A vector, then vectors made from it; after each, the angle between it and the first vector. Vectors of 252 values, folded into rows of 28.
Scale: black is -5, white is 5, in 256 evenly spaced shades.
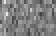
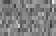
partly opposed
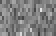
partly aligned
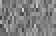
partly opposed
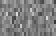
partly aligned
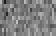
nearly opposite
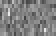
orthogonal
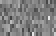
orthogonal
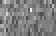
nearly parallel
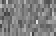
partly opposed
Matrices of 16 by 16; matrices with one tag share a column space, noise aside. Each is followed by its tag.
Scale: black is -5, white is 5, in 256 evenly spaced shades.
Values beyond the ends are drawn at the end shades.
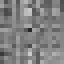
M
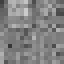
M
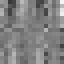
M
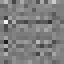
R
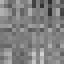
M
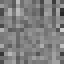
M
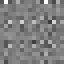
R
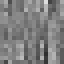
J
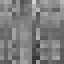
J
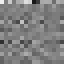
R
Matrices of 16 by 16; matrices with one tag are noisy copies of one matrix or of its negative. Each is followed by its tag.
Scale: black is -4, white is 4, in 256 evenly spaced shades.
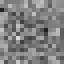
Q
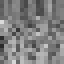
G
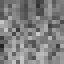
G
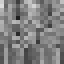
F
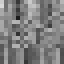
F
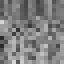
G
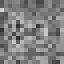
Q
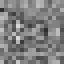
Q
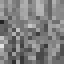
G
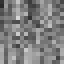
F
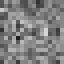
Q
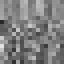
G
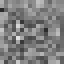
Q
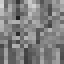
F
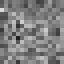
Q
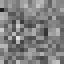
Q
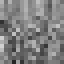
G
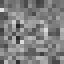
Q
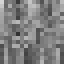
F
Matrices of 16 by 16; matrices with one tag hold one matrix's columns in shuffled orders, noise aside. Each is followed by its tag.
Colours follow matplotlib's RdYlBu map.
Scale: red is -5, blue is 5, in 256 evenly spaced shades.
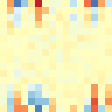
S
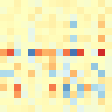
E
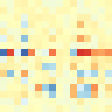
E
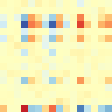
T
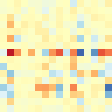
E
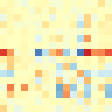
E
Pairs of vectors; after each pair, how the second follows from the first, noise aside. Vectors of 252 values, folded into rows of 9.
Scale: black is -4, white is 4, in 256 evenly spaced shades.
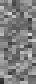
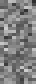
reversed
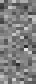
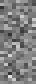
wrapped around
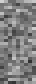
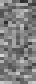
reversed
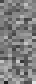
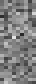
wrapped around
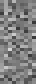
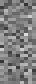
reversed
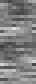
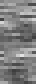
reversed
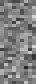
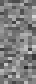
copied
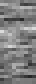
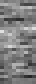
copied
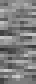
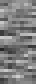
copied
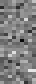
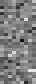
copied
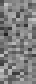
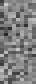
copied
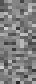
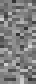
wrapped around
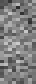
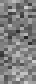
wrapped around
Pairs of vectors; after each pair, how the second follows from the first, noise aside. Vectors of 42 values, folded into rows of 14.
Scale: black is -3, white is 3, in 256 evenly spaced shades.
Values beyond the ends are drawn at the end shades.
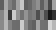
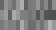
shrunk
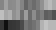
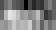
wrapped around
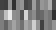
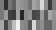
wrapped around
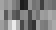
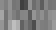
shrunk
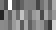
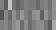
shrunk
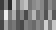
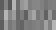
shrunk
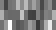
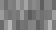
shrunk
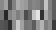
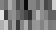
wrapped around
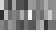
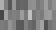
shrunk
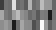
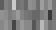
shrunk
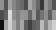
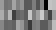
wrapped around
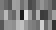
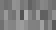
shrunk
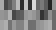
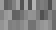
shrunk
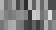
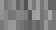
shrunk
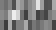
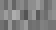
shrunk
